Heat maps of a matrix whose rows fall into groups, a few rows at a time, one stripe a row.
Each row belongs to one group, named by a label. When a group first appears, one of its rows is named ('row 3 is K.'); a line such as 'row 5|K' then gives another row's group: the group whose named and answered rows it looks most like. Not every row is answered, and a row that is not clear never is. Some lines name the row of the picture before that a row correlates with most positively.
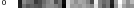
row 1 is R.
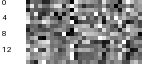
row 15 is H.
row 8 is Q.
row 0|R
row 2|R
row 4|Q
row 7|R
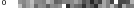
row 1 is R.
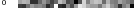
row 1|Q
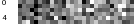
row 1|R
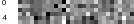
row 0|R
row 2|R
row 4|R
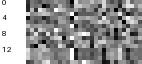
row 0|R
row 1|R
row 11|H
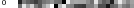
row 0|R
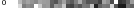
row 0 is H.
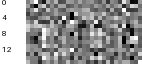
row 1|H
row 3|R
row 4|Q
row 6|H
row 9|H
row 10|H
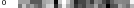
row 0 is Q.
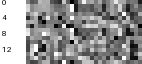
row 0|Q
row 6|Q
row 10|R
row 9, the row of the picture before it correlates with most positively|1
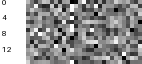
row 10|Q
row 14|H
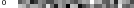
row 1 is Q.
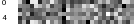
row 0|H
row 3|Q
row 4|R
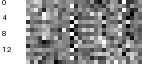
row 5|R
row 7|Q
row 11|R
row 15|Q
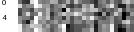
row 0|H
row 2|R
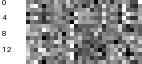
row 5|R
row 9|R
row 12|H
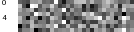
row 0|Q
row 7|R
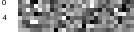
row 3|R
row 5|H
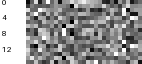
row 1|R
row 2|H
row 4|H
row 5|R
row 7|Q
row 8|Q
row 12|H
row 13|Q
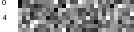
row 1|R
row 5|H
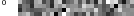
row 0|Q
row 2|R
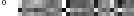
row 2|R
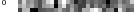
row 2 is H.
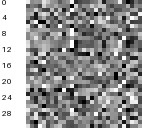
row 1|R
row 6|H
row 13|H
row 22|Q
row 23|R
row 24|H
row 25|H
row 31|H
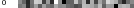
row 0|Q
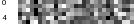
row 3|R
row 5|H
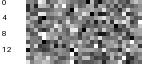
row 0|H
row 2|R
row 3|H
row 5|Q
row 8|H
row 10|R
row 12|R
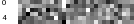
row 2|Q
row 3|H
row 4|Q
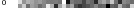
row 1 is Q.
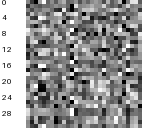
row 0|H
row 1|R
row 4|H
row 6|H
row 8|Q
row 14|R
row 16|H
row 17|R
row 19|Q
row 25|R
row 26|Q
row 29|Q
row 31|H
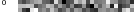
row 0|Q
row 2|H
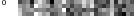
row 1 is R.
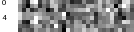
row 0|H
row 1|H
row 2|Q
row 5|H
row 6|Q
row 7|R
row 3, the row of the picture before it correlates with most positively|2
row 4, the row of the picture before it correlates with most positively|3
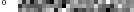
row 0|Q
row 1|R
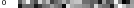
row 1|R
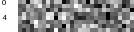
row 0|Q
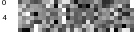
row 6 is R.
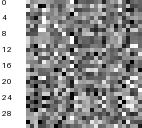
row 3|R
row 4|H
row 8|Q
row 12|R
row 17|Q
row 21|H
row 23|Q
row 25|H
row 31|Q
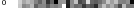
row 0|Q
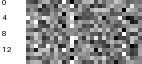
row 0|Q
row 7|H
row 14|R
